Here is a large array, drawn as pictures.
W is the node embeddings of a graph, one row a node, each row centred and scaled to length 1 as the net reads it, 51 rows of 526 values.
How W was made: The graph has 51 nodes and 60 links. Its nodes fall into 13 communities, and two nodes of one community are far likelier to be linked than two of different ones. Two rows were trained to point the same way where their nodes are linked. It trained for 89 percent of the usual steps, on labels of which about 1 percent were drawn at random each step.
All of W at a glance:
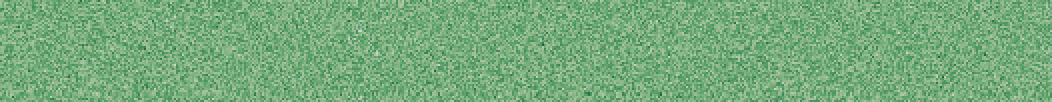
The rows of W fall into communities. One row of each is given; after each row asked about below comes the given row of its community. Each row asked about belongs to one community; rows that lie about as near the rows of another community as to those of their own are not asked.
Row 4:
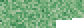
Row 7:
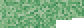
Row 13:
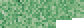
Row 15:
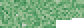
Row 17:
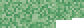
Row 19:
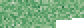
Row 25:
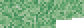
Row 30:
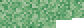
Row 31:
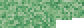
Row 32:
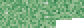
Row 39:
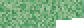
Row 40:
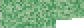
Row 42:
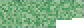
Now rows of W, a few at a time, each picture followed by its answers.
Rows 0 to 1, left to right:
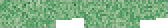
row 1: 13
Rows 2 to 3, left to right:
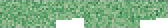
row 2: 19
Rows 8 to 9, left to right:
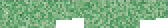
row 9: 31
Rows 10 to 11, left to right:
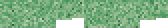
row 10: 25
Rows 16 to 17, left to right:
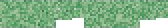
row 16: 4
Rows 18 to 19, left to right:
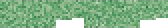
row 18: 31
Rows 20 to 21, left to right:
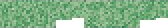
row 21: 30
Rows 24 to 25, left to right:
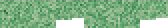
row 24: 17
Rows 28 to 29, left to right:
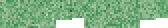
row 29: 39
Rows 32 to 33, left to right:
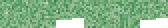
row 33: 42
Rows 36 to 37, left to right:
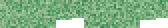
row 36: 32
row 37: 40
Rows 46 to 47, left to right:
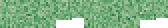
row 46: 7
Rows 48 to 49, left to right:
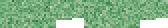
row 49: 15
